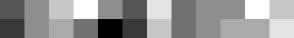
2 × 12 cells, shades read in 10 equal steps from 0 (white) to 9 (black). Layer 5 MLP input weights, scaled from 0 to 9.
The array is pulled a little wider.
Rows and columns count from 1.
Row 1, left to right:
6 4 2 0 4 6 1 5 4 4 0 2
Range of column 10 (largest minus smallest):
1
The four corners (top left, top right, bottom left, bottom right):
6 2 7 1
